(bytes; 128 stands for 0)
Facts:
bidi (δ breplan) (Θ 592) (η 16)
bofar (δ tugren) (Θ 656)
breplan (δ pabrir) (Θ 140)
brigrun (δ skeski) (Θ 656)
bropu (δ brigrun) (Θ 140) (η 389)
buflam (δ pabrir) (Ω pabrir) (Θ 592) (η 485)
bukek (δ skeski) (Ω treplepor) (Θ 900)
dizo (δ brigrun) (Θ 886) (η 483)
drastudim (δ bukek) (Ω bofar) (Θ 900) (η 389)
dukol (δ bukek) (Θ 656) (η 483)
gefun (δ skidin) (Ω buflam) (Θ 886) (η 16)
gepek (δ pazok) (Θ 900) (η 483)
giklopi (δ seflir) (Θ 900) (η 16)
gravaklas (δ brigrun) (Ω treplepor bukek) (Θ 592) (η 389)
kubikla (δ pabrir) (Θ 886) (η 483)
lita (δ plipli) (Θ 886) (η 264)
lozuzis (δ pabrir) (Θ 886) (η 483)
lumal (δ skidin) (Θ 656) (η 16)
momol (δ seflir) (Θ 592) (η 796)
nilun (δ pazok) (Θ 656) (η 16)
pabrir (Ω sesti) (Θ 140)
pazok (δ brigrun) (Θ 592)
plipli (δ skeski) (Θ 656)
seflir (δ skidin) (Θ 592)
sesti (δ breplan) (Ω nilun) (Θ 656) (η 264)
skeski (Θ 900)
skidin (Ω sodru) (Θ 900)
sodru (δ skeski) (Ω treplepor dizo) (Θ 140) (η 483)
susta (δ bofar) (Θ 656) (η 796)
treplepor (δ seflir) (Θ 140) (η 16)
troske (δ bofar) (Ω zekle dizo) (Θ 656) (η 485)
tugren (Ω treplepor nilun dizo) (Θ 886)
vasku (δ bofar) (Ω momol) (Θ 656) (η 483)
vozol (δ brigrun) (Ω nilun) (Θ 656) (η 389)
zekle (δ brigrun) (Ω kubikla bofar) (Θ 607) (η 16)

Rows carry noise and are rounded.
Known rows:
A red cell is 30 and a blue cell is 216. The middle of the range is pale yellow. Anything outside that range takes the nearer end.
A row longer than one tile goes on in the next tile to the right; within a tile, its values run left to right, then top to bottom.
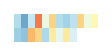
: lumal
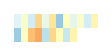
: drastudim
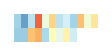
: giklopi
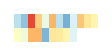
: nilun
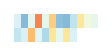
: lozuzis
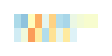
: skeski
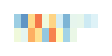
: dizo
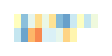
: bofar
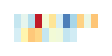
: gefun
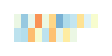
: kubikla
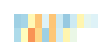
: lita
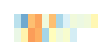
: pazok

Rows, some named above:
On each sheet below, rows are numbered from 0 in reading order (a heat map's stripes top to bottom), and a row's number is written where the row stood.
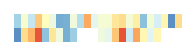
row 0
bukek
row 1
zekle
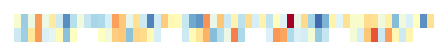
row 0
troske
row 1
vozol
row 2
momol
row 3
buflam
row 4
zekle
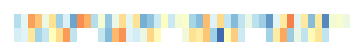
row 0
sesti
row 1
bofar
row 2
vasku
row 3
pabrir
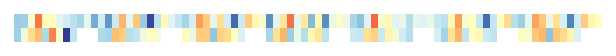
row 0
sodru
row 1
susta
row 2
vozol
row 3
pabrir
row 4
skidin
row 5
tugren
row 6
vozol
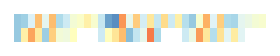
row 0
dukol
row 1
momol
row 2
skeski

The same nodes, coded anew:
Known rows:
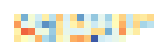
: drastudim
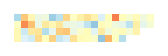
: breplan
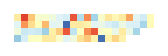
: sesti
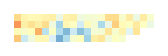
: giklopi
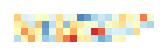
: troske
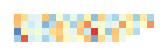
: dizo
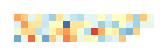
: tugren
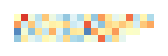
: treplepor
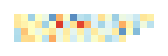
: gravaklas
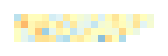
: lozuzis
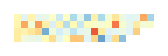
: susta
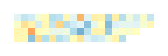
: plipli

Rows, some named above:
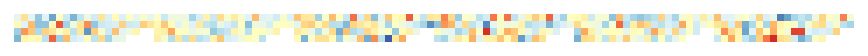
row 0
bukek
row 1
skeski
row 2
gefun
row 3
pabrir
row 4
sodru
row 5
troske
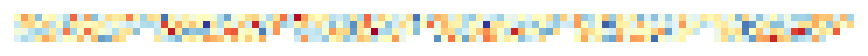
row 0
buflam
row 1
vasku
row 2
nilun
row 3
tugren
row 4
zekle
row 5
bofar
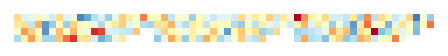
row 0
troske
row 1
skidin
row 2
nilun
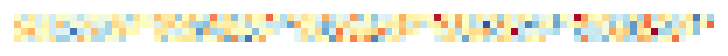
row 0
dukol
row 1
gefun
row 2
kubikla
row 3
vozol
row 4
nilun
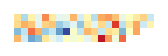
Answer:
momol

